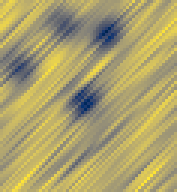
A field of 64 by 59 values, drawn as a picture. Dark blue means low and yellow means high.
Dips: four. Average level on the scale: 70%. Histogram: skewed, a long tail of low values. Odd rows or columns: none.
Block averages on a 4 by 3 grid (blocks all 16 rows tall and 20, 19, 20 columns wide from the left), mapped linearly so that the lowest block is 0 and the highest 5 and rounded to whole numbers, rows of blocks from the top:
4 0 5
3 3 5
5 1 5
5 4 5
